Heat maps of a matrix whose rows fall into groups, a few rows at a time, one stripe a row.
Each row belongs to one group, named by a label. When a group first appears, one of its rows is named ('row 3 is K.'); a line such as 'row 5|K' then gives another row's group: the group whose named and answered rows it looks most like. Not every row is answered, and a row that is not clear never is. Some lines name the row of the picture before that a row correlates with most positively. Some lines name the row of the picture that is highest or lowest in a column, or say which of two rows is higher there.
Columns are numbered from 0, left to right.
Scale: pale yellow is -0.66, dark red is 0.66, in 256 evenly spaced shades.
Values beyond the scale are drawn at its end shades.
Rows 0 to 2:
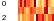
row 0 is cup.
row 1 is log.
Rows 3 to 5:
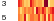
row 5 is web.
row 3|log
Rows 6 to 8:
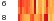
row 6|cup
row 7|cup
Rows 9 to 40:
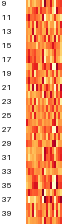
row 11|cup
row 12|web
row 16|cup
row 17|cup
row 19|web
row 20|cup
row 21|web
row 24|web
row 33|cup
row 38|web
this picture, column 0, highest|26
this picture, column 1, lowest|37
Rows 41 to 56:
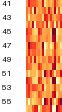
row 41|cup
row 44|web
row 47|cup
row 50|log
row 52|log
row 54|log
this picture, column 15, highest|56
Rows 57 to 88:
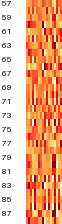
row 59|log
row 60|cup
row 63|log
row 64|cup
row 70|web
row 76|cup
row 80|log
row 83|cup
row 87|log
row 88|cup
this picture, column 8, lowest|66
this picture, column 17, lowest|83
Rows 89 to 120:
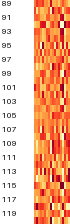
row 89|cup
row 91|log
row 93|log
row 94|log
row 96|web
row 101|log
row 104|log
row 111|web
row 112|cup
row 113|web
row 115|log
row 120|cup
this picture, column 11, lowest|111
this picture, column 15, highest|92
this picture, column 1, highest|118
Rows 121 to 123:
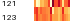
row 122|cup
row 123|cup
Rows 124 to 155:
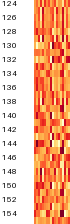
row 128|cup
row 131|log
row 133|cup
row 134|log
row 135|cup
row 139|log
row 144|cup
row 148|web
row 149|web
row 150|cup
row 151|log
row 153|cup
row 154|log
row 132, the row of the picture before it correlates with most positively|121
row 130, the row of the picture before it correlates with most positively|121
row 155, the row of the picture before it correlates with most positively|121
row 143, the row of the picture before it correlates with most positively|121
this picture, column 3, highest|148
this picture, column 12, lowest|144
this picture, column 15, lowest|154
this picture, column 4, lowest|148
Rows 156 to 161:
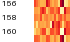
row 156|log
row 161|log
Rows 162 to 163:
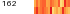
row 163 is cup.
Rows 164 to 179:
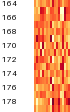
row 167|cup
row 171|web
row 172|cup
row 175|cup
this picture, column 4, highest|170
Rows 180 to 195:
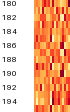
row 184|cup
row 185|cup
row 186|log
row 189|cup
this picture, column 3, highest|192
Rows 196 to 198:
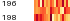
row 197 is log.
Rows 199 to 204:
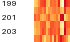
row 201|log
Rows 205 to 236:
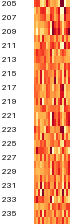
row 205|log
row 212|cup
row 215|web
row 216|web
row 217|log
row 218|log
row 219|web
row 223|log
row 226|cup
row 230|web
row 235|web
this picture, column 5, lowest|223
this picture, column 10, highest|216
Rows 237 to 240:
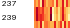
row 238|cup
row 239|cup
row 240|web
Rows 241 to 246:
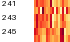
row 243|cup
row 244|cup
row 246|log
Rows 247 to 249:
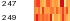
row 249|cup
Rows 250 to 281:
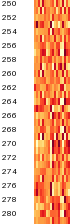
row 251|web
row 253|cup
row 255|web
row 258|web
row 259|web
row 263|web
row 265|cup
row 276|cup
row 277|cup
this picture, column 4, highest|269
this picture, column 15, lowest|269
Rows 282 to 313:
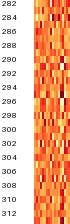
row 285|web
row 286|cup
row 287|log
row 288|cup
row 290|log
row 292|cup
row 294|log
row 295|log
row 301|cup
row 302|web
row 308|web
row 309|log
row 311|log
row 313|log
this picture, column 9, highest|284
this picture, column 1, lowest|284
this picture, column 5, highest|299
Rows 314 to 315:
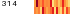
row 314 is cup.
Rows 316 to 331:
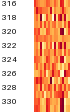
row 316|log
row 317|cup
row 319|web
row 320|log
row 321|cup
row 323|web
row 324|log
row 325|web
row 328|web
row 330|log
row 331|log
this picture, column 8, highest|327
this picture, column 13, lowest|326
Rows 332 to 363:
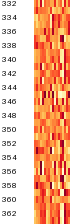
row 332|web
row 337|log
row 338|cup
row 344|cup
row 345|web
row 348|log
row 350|web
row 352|log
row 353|cup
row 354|log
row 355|web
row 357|log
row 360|cup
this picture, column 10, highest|355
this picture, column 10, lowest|346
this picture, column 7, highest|345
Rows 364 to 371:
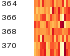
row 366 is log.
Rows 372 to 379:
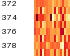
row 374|cup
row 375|web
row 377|web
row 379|web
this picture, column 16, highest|378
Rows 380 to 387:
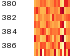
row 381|log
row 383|log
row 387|web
